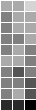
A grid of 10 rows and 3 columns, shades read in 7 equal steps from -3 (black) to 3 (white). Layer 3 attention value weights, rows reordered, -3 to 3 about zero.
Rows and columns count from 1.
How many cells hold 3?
0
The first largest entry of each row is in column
3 2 2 3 2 1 1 1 2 1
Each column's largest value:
1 1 2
